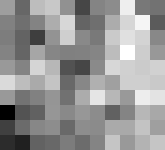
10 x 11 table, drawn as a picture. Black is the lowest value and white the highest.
The bottom left is the ninth with the lowest average. On average the colour sits 60% of the way up the scale. The ninth with the highest average is the middle right. The bottom middle is the smoothest part. In the bottom left lies a patch that is lower than the rest.
